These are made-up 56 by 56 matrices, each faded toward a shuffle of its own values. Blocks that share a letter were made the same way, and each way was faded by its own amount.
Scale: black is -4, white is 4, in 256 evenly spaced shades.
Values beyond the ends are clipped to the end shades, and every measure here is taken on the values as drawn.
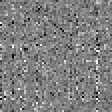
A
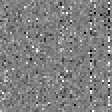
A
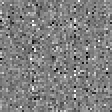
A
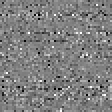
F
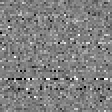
F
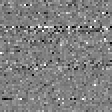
F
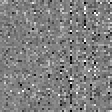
A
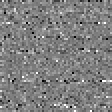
F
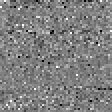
F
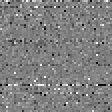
F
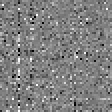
A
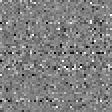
F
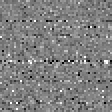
F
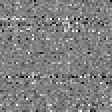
F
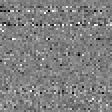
F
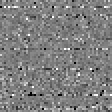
F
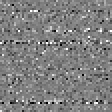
F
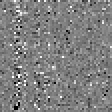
A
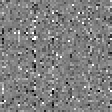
A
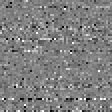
F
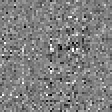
A
